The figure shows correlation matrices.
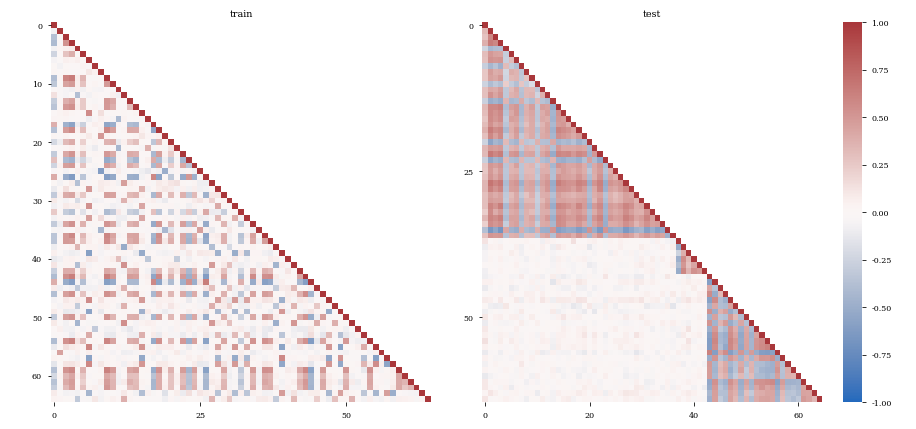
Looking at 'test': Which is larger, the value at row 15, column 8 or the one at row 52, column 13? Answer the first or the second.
the first
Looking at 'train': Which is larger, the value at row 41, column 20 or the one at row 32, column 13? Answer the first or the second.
the first
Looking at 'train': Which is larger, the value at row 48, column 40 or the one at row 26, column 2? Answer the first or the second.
the first
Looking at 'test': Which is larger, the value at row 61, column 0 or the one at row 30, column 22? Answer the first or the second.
the second
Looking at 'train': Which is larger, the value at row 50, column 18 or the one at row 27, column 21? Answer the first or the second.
the first
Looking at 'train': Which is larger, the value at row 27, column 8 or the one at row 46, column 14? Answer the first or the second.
the second
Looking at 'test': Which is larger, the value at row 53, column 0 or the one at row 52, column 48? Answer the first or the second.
the second
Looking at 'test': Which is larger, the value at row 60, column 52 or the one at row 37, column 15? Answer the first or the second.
the second
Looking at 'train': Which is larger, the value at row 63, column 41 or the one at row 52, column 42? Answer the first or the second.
the first
